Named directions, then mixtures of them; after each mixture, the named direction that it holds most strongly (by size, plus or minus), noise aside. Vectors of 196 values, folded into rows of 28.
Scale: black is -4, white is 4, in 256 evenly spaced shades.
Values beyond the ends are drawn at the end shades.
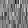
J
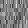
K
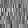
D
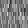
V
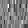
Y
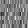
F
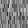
V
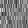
K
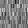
J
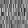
D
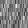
K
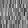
K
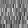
D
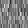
V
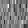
Y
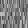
F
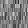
J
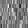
Y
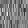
D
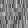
K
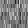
J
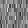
K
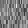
K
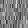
K
